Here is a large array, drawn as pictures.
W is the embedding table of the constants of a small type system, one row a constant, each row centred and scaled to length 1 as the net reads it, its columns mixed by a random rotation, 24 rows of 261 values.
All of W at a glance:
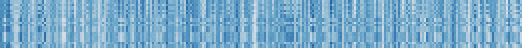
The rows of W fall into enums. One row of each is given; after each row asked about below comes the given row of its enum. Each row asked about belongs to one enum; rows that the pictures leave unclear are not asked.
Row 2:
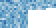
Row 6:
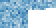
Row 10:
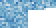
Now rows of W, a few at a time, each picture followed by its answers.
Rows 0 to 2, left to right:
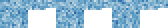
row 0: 6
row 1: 6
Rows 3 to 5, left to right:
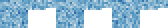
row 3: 6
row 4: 6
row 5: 2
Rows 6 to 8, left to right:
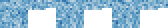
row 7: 2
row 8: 2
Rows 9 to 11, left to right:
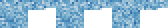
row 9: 10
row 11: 6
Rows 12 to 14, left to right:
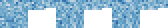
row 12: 10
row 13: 2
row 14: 2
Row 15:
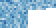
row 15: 2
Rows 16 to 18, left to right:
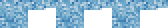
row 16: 10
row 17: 10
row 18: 10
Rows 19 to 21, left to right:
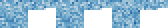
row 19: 10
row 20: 10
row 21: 6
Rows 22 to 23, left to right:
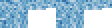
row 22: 2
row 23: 2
